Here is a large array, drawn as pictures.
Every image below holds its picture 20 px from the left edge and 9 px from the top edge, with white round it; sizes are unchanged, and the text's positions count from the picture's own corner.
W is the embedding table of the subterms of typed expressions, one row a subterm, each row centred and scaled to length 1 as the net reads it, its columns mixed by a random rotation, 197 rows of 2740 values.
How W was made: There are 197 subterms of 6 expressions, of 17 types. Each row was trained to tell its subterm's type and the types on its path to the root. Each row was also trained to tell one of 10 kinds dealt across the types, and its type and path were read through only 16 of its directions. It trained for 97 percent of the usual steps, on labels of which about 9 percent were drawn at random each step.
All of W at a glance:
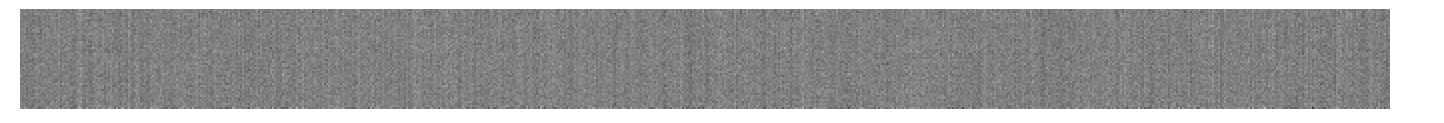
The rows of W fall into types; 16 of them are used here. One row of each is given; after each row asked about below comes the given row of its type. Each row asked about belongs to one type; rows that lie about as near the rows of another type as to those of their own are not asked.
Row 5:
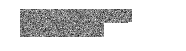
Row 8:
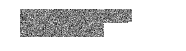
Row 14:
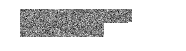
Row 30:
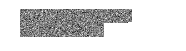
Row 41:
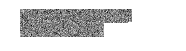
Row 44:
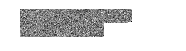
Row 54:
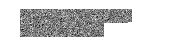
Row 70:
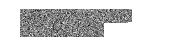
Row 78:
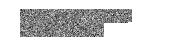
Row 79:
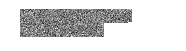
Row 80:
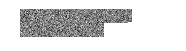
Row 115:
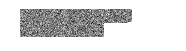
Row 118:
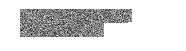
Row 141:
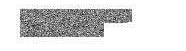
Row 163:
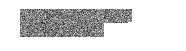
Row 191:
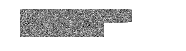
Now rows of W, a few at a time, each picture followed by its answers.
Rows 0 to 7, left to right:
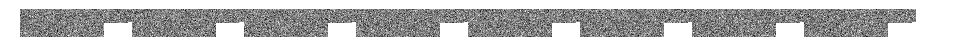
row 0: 70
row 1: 115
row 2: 54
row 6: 14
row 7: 70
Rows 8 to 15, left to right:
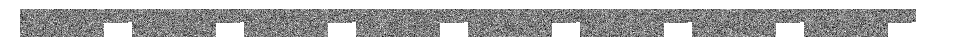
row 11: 5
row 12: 14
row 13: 8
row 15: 163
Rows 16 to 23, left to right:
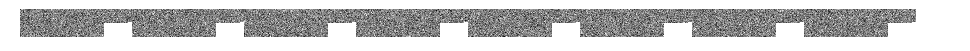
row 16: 79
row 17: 30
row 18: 78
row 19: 79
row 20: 191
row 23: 163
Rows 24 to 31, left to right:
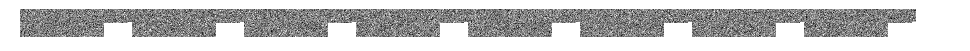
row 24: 141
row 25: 44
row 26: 191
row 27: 41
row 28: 115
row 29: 30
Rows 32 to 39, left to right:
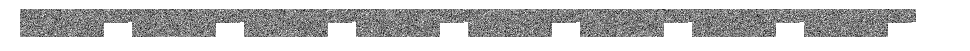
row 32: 70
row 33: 14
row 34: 44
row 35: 79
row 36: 30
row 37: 191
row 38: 115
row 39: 141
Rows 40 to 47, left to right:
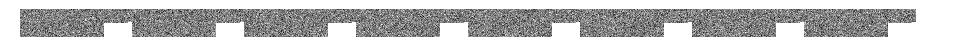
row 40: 44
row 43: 80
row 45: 191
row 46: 44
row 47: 80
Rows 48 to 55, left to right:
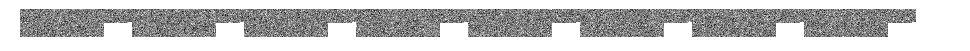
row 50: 30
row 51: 80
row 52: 41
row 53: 80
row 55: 14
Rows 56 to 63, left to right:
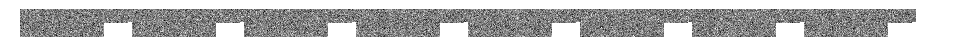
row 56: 44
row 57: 5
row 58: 44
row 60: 14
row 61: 163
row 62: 80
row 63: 41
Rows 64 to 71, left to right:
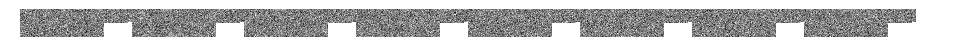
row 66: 163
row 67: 70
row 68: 141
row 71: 78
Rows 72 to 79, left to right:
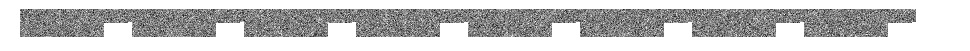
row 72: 78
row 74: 44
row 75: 14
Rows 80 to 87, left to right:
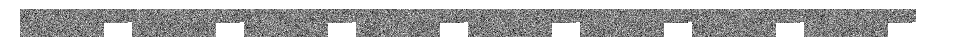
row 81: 78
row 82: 41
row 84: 14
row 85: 8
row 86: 41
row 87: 30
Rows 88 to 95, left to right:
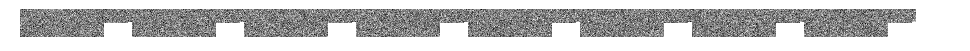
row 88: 54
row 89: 44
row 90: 5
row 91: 5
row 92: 5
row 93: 118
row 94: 78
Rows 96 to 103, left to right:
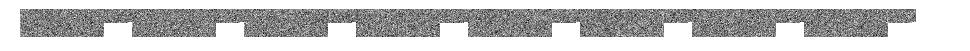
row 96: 115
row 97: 80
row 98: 30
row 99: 8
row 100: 79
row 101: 70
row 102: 141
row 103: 44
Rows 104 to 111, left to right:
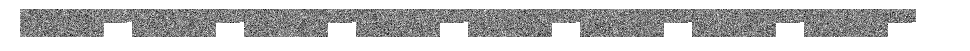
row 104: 115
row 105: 163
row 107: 78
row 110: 8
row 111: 8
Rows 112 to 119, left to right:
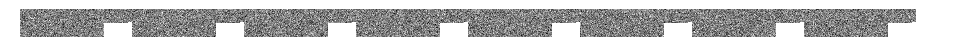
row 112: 41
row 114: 141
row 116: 54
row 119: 5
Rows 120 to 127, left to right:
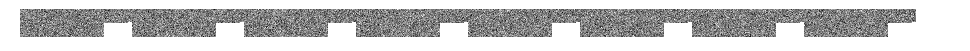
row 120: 191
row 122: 14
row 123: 54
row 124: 41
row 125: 163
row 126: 5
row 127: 70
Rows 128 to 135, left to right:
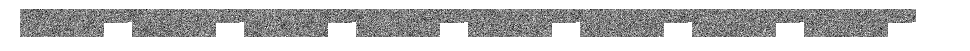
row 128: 115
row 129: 141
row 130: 14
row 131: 41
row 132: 79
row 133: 80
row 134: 118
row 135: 79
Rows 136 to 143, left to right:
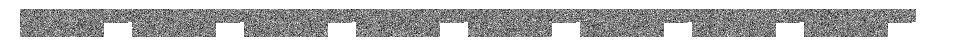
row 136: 14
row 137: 30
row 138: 54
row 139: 44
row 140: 5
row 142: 80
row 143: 163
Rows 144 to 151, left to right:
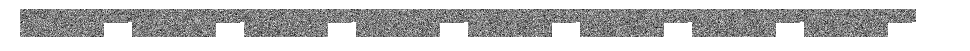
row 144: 41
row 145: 78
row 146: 141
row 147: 78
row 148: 44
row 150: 14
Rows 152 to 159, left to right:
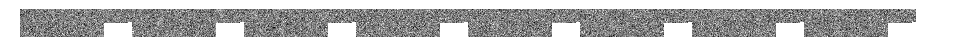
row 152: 78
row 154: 163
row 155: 80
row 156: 5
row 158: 5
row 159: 79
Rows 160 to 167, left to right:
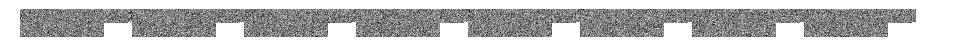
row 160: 30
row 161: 118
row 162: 30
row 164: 30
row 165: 54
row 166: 41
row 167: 163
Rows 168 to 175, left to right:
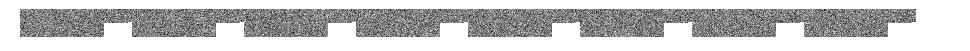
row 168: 5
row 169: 163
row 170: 70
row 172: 141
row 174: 80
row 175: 80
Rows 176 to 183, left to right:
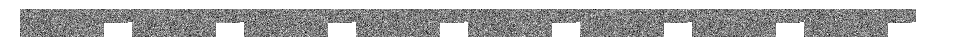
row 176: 79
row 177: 80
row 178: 78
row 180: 70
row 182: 163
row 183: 78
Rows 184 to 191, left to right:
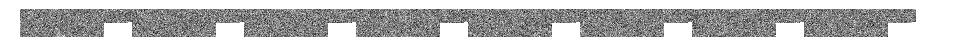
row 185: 118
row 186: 79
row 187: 14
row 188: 54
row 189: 41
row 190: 41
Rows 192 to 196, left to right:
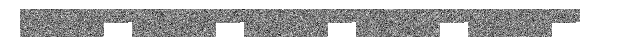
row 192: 5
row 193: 118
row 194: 44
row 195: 163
